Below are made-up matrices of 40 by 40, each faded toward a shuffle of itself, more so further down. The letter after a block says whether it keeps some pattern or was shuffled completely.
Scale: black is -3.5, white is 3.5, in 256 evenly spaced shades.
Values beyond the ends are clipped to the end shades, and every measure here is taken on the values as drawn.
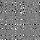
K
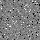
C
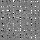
K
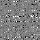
K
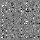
K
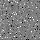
C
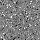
C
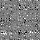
K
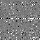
K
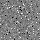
C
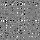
K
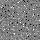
C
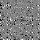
K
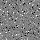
C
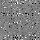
K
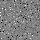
C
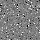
C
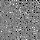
K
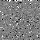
K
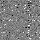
K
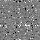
K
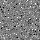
C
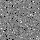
C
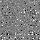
K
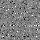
K
